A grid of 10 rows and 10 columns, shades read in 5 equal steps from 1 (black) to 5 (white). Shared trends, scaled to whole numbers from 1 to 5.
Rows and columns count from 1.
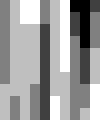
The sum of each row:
33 35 32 33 35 35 34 36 36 37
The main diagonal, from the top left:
3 4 4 4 2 4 4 3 3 5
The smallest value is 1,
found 5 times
